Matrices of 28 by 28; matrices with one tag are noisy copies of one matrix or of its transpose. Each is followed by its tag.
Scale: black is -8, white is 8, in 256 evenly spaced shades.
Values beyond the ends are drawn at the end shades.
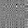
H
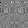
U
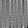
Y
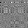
U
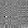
H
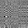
H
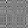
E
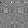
U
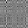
E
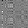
U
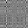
E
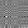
H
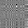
H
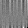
Y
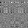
U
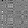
U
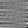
Y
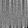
Y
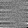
Y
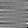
Y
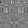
U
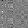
U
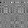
U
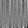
Y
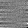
Y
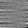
Y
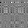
U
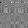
U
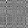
E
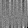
Y
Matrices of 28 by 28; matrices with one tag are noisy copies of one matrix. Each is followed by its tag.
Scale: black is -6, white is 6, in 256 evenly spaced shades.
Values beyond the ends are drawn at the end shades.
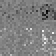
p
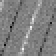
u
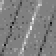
u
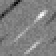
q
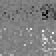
p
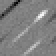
q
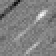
q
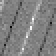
u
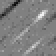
q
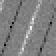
u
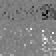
p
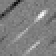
q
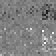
p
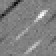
q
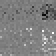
p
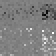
p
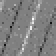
u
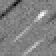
q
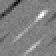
q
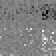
p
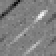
q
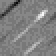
q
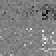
p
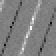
u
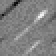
q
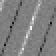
u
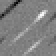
q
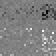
p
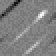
q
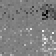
p
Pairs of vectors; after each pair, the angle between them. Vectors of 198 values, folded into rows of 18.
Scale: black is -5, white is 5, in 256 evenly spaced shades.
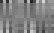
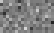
orthogonal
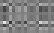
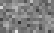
orthogonal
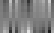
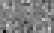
partly opposed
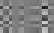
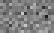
partly aligned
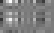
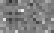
partly opposed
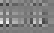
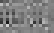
nearly opposite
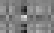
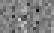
partly opposed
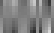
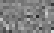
orthogonal
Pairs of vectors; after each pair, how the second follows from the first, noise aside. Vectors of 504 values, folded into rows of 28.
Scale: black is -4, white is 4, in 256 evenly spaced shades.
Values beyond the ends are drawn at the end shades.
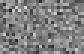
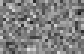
shuffled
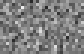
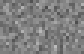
shrunk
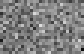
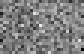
copied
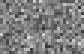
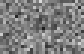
copied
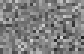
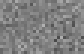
shrunk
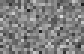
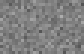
shrunk
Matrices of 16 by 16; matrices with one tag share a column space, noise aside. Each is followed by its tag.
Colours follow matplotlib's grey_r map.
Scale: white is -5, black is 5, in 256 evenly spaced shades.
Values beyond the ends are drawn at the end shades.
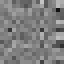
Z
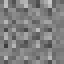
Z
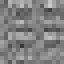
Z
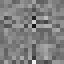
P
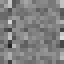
Z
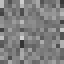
Z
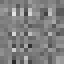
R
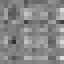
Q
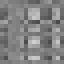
Q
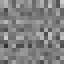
Z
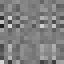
P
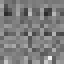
R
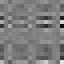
P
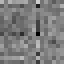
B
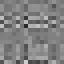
P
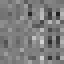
Q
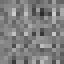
R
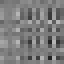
Q
